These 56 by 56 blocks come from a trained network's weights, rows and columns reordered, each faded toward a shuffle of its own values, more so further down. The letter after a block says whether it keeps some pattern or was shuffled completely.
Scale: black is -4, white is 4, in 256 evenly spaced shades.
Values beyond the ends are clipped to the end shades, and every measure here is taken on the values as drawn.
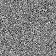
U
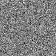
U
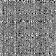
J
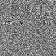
J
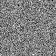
U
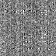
J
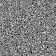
U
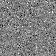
U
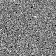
U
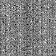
J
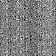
J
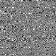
J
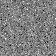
U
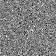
U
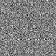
J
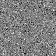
U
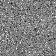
U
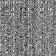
J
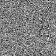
J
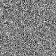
J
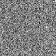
J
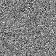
U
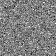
U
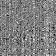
J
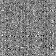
J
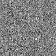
J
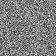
U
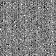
J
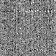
J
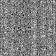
J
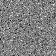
U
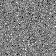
U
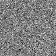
U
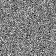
U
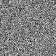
J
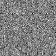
J
